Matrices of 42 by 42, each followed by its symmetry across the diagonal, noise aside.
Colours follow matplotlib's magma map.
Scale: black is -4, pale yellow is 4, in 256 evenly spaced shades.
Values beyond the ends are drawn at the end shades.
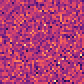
symmetric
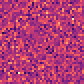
symmetric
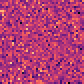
neither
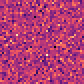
antisymmetric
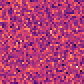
neither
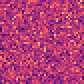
neither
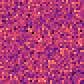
symmetric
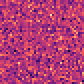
antisymmetric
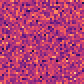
neither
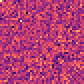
symmetric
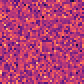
antisymmetric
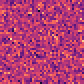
antisymmetric
